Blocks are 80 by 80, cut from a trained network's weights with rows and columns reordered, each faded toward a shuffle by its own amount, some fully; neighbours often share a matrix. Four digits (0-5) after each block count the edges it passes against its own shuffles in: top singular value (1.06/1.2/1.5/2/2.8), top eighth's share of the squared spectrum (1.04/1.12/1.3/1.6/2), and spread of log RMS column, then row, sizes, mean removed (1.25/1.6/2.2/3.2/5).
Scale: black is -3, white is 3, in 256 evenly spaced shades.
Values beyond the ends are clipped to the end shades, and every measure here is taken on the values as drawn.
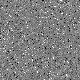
0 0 0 0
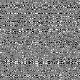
4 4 0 4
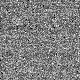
1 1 0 0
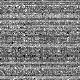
4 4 2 2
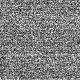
2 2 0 0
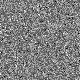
0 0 0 0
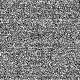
2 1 0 0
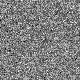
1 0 0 0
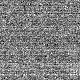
3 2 0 1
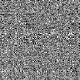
3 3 2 3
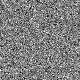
0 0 0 0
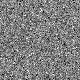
0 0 0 0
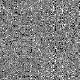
3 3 2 1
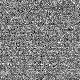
2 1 0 0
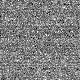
2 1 0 0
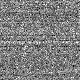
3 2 0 1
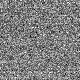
1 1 0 0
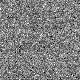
1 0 0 0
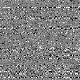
4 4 0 3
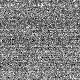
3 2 0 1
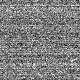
3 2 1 1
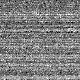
4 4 2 2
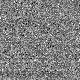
1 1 0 0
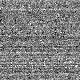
3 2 1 1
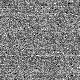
2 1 0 0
